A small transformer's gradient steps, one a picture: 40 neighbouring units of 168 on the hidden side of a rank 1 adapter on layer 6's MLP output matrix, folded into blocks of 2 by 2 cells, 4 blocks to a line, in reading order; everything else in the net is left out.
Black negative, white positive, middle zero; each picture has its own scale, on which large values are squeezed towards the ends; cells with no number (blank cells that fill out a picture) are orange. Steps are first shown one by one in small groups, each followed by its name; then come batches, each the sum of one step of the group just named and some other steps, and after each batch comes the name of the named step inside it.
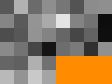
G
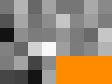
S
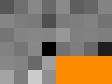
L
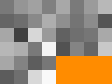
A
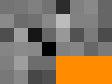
S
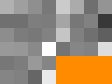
A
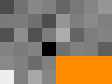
S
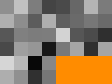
A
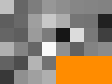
G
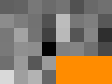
L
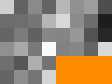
G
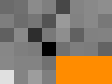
A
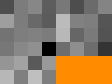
L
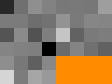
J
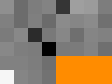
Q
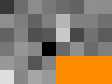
J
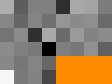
Q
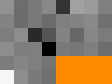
Q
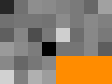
J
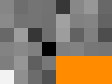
Q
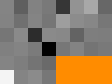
Q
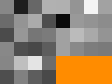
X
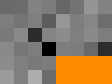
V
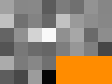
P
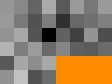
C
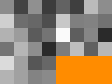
X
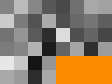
C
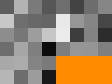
P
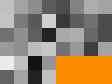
C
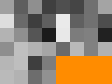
C
